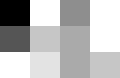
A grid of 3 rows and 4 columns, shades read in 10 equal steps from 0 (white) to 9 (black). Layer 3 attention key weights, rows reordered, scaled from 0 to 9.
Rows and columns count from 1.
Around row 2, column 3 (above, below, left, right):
4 3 2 0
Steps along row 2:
down up down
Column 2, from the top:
0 2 1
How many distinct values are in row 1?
3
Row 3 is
0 1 3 2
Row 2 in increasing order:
0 2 3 6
